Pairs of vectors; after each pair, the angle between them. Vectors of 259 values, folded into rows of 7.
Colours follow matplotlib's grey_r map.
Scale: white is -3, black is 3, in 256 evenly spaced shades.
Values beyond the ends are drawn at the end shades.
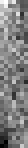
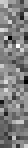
partly aligned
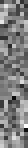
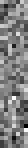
nearly opposite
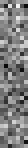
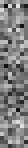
nearly parallel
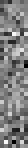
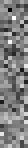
partly opposed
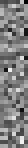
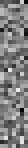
nearly parallel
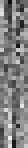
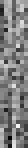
nearly opposite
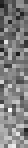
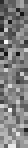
nearly parallel
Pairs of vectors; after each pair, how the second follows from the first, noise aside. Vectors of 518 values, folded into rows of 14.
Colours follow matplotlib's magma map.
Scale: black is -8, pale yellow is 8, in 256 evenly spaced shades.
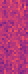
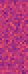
shuffled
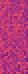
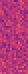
shuffled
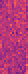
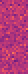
shuffled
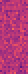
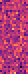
scaled up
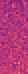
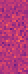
shuffled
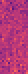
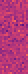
shuffled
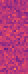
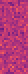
shuffled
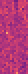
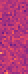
shuffled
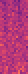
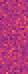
shuffled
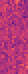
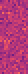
shuffled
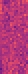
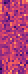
scaled up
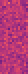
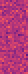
shuffled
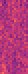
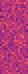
shuffled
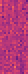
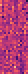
scaled up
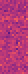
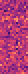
scaled up
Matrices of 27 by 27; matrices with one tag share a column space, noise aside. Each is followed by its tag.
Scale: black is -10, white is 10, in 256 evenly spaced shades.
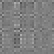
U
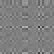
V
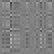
U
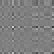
V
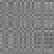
U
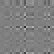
V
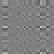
V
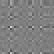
V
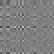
V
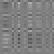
U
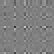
V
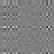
V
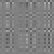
U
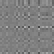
V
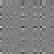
V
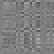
U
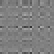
V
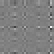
V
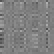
U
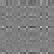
V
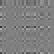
V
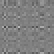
V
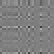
V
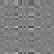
V
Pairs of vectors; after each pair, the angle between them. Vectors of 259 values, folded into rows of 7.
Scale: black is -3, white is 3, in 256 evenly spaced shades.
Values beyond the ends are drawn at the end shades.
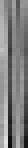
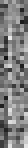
partly opposed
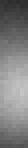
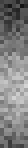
nearly parallel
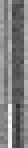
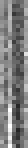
nearly parallel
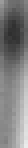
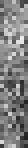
partly opposed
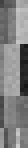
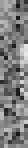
partly opposed
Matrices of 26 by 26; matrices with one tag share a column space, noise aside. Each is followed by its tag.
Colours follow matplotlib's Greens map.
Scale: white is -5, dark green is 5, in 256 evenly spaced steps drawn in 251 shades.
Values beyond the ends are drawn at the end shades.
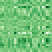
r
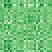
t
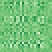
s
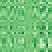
r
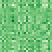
t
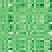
t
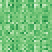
t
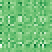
s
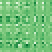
s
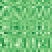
r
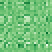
s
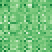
t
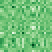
r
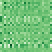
s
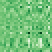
r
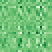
r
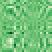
r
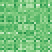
t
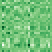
r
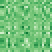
r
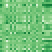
t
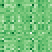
t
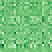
s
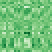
r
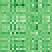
t
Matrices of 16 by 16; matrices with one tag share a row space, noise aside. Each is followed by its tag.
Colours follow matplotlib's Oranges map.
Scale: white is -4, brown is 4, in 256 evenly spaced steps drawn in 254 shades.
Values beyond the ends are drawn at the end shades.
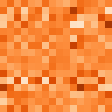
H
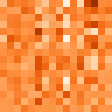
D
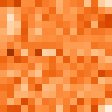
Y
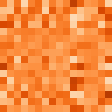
H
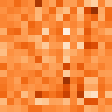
D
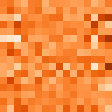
Y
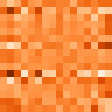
Y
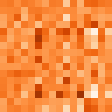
D
